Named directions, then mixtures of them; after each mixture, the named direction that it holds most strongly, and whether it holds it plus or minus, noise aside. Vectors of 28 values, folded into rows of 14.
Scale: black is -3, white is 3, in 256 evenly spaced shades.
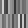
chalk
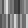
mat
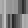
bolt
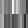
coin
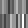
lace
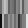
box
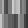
coin, plus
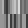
mat, minus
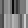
coin, minus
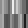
coin, plus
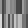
box, minus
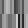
lace, minus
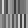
chalk, plus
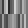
chalk, minus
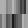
bolt, plus
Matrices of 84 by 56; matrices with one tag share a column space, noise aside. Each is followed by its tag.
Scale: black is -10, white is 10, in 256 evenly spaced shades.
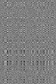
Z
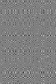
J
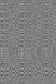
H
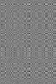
H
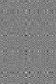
J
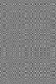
H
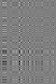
Z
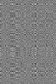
H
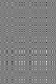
Z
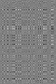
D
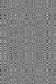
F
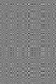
H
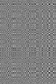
H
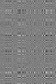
J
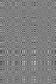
Z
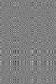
Z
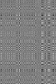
F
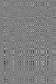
Z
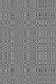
F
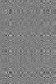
J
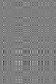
Z
